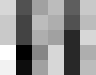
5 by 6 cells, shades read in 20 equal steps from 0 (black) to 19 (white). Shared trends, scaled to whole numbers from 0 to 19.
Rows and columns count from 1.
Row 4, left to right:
19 0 10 16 3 13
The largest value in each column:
19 6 14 16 7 16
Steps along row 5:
down up up down up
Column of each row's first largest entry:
1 1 6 1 1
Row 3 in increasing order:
3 5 12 13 15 16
